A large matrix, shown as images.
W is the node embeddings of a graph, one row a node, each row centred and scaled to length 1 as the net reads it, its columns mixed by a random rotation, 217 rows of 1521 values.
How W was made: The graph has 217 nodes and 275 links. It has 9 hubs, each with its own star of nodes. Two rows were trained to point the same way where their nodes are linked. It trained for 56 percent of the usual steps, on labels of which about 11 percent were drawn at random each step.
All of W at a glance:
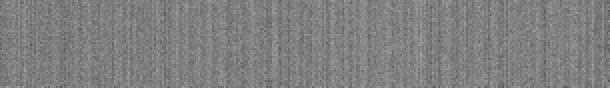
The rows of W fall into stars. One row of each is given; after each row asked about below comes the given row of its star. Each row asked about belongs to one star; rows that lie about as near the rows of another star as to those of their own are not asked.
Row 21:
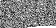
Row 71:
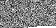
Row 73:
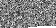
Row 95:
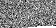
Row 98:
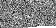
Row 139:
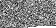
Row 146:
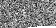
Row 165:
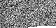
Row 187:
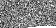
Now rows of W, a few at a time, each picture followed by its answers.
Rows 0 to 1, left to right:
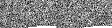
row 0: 165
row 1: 165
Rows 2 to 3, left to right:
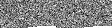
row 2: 71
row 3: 98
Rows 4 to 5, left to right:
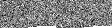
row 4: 73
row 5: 139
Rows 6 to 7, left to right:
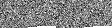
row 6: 187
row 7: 21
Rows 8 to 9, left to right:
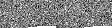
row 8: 165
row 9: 165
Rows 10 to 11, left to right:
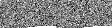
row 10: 165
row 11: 139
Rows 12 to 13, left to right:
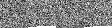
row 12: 98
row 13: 21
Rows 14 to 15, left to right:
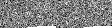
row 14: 95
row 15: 95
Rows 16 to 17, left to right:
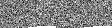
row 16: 71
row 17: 95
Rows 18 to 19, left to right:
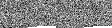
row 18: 95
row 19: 98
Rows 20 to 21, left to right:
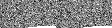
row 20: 187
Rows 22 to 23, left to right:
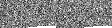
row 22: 73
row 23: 21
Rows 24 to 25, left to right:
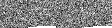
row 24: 71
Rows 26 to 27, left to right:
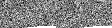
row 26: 95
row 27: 146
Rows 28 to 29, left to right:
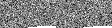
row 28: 146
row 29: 95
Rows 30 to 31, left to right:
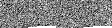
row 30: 21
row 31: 71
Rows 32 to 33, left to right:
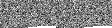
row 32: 98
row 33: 21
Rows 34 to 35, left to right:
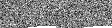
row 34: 139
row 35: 73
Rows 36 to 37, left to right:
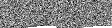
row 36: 139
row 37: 146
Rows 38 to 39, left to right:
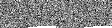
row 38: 98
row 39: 146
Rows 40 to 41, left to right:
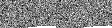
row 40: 146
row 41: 95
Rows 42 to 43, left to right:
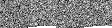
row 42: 71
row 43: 21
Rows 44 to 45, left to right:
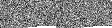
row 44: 73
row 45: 187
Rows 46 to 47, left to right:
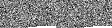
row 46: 139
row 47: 146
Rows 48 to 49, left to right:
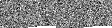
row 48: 73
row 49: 98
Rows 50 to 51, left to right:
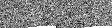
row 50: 187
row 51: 21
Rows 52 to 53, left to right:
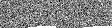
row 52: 139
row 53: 98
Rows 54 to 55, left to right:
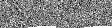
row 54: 146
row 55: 95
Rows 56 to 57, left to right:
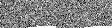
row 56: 165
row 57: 165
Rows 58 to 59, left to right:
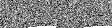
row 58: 146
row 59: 21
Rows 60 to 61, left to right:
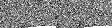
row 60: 187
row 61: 21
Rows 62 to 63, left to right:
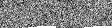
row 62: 95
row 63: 146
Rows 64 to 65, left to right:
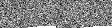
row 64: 95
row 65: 187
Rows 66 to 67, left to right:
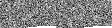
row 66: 165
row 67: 139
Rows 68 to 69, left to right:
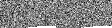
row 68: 73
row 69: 21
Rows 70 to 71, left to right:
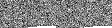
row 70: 98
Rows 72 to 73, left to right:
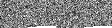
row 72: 98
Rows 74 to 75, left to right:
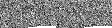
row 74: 98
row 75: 21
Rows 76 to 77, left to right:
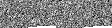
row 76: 21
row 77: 73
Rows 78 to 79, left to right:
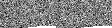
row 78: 139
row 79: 98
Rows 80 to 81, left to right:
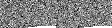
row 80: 146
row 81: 146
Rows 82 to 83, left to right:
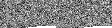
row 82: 139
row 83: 71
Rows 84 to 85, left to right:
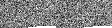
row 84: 71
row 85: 165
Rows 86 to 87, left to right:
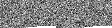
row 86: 146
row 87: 21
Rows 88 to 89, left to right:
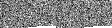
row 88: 98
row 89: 73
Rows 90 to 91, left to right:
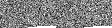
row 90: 21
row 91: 139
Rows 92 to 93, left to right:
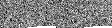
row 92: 187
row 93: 71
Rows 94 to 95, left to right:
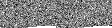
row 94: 139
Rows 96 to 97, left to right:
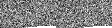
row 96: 95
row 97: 71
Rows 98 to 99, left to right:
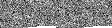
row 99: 98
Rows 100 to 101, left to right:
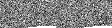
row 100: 146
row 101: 165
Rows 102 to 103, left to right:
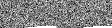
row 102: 187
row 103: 139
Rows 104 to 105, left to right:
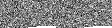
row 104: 21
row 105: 71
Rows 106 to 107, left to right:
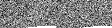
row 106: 73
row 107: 165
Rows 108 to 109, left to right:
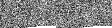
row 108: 98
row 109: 95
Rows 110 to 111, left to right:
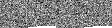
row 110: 165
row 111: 98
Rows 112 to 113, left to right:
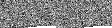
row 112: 98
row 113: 71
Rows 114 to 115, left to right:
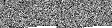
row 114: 71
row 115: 139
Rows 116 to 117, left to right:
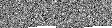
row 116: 21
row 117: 71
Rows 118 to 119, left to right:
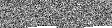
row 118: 71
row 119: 165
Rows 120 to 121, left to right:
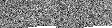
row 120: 71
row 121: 21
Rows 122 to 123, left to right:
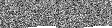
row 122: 139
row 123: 95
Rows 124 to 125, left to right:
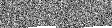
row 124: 73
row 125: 95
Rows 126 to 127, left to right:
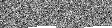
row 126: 139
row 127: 187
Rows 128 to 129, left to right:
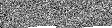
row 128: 187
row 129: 139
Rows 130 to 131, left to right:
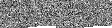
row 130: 139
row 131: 98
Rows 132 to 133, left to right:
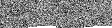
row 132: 21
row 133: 95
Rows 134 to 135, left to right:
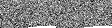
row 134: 21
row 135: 21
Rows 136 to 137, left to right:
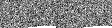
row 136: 146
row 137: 165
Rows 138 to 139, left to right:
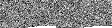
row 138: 146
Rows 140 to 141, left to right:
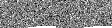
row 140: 165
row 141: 73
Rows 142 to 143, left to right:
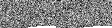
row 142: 21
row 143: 95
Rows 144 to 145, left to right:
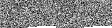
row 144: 95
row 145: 71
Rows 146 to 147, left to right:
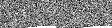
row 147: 95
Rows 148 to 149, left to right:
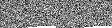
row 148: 71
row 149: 98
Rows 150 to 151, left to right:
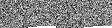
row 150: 71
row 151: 21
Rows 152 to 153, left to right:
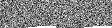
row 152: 146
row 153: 21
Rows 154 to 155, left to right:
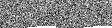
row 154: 165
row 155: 73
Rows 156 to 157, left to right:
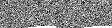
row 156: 71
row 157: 165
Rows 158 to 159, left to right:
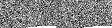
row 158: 73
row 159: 139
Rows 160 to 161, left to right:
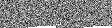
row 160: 146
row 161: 71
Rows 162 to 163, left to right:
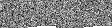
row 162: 73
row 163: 187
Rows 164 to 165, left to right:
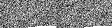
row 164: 165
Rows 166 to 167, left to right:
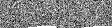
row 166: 165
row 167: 187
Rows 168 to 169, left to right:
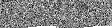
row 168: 146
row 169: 98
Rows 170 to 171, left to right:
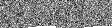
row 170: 146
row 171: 73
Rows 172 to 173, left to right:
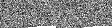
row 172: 98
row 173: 187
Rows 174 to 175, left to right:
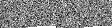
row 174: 146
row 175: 73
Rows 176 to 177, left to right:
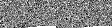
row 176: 146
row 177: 187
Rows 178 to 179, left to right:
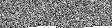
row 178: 95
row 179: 71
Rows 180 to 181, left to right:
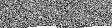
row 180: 139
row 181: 139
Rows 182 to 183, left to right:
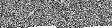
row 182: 187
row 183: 95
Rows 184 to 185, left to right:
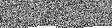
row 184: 73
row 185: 95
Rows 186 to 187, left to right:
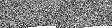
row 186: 139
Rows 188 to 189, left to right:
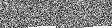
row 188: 146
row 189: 146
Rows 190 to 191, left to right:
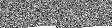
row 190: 98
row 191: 187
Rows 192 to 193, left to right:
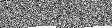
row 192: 146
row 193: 73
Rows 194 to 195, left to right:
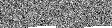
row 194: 73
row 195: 146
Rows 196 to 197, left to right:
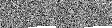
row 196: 71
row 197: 146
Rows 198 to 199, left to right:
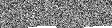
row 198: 71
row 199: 187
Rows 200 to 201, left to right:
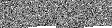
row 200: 139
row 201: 21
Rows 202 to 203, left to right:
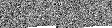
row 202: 73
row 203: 95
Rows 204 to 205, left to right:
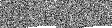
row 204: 73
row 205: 73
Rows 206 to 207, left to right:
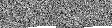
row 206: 165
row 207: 139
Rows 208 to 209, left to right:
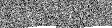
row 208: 95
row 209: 146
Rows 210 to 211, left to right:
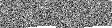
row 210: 165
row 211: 139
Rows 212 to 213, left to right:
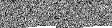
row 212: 146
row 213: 95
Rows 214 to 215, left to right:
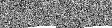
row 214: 95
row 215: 21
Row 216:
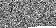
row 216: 146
